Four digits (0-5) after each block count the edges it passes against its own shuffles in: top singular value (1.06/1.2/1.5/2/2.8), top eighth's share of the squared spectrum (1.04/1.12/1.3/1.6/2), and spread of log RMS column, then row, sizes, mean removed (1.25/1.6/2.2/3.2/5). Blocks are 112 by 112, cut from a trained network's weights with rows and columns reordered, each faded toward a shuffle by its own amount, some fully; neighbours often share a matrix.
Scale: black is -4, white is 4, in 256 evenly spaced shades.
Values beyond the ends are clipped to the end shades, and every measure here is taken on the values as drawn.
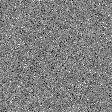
0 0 0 0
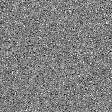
2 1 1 0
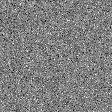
1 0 0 0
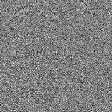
3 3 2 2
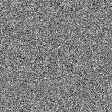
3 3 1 1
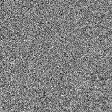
3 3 1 1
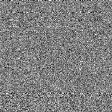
2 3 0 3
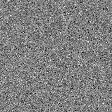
0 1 0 0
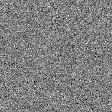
0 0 0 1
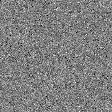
1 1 0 1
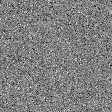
0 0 0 0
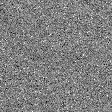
0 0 0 0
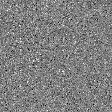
2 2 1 0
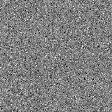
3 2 2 0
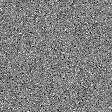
0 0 0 0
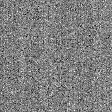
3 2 0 1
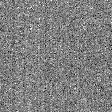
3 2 0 1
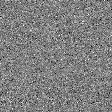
1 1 0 1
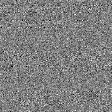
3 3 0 3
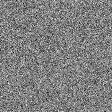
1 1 0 0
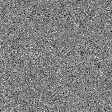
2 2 0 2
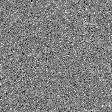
1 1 1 0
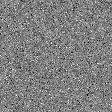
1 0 0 0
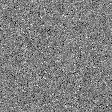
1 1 0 0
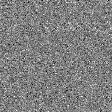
2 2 0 2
